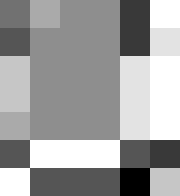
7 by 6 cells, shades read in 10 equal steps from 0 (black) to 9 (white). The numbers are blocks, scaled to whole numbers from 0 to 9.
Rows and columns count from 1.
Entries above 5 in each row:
2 1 3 3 3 3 2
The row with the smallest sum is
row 7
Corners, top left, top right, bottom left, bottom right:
4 9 9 7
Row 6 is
3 9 9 9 3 2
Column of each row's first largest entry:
6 6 6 6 6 2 1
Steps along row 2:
up same same down up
